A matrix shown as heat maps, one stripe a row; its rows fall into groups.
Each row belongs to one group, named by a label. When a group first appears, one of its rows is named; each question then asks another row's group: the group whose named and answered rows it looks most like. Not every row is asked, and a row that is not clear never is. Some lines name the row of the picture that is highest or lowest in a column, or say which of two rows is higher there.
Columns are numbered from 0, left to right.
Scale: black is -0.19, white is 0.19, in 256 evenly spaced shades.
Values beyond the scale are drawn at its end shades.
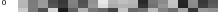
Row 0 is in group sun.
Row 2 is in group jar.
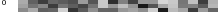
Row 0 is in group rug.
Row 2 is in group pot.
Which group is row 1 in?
sun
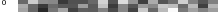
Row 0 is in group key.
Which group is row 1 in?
rug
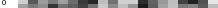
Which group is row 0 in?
sun
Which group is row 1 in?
sun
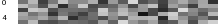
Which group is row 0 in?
pot
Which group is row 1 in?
jar
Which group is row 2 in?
key
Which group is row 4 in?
pot
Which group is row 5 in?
key
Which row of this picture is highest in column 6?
1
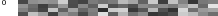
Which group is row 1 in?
rug
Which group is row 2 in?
jar
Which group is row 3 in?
key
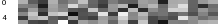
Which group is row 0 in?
jar
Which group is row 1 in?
jar
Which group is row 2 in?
pot
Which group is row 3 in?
key
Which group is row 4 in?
key
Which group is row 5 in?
rug
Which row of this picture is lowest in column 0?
4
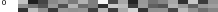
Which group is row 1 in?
jar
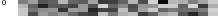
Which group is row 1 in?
rug
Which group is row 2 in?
jar
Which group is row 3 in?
sun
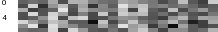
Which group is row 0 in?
jar
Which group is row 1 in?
key
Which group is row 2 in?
rug
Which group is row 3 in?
key
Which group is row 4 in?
jar
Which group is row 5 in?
sun
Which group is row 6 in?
key
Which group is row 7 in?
jar
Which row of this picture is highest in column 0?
5
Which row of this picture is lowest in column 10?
7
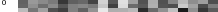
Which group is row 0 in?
key
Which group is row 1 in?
key
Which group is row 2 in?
sun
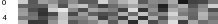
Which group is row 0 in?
sun
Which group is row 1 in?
jar
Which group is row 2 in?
pot
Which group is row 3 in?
rug
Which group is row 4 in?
pot
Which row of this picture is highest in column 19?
1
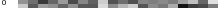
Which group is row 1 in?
sun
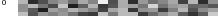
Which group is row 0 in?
rug
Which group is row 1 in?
pot
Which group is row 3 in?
sun
